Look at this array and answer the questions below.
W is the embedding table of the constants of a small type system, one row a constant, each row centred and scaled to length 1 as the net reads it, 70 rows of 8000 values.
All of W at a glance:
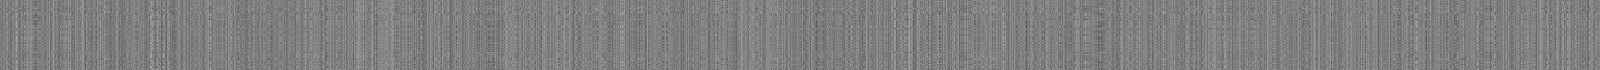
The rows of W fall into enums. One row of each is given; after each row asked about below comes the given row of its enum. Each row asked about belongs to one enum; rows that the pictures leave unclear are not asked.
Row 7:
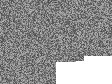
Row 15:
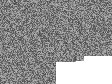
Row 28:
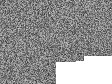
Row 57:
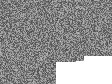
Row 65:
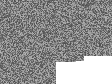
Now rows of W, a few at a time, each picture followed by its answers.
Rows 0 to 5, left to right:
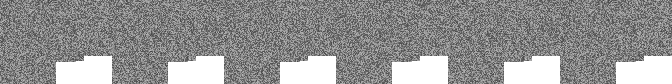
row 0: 7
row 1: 15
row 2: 57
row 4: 15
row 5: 7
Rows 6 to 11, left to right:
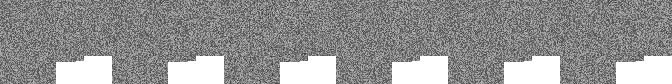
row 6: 57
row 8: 28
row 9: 57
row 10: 57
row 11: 7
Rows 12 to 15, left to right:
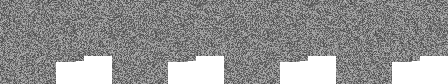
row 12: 7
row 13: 65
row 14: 65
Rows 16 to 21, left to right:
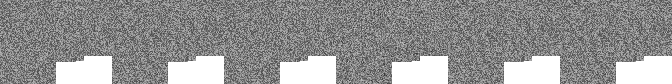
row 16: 57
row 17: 15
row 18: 57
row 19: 28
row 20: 15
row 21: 15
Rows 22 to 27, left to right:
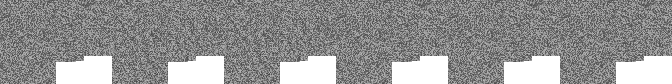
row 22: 65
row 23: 15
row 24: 15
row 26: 65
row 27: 65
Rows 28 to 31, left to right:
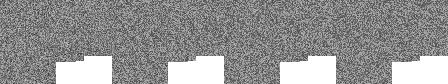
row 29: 15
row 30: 7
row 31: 65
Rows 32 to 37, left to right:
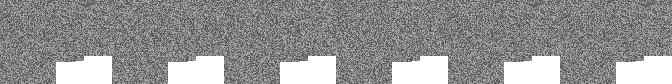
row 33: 15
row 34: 7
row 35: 57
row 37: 65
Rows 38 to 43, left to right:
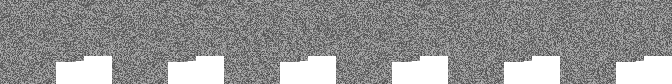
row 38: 65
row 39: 65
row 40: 15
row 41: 65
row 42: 57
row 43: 57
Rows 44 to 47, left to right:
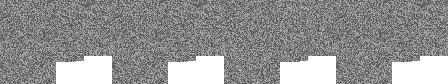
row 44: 65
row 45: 65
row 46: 57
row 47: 65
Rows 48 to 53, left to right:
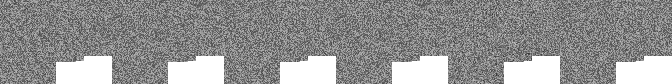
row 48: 15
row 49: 65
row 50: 57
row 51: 65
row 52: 28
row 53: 57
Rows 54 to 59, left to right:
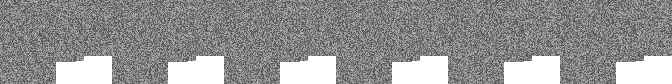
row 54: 15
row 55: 57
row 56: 57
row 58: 7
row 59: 7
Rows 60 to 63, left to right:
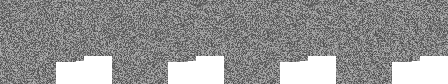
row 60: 57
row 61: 65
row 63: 15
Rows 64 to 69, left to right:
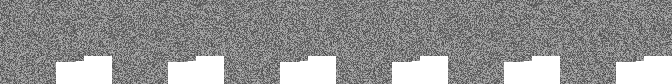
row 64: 7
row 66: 57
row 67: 57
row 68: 65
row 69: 15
